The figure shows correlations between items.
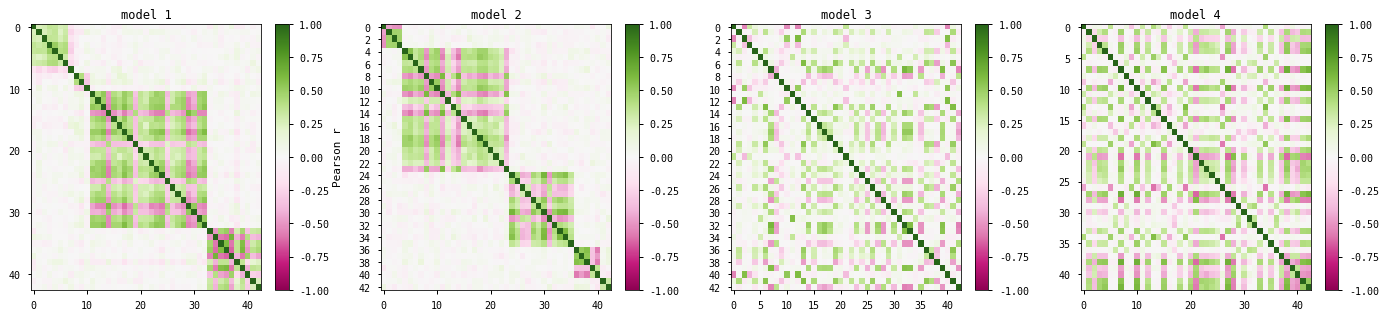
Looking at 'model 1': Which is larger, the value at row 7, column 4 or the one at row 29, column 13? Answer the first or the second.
the first
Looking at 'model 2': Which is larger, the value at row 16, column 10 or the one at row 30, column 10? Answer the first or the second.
the first
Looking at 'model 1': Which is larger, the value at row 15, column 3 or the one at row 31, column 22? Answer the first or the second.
the second
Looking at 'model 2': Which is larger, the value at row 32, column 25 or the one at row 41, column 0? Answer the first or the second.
the first
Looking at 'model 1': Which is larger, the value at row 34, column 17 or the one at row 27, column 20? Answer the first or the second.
the second
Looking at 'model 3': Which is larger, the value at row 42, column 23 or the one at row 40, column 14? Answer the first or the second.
the second
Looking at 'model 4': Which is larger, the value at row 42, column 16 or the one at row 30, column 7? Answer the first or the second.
the first
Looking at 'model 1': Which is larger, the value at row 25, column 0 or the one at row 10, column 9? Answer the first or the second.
the first
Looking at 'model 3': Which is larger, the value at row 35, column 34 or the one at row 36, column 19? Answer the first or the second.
the second
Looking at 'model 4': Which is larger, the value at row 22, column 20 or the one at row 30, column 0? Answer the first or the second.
the first
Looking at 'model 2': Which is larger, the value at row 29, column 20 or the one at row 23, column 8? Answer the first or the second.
the second
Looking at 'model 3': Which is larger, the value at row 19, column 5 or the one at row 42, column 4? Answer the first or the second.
the first
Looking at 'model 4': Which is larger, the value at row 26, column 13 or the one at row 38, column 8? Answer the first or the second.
the second
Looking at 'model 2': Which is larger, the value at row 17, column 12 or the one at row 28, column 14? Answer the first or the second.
the first
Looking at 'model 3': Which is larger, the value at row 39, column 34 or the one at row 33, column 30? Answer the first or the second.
the second
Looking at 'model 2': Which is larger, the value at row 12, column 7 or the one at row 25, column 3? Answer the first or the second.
the first
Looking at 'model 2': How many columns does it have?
43
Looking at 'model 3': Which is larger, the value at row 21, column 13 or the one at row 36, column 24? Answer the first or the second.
the second
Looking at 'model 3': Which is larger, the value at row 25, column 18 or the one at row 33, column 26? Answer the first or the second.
the second
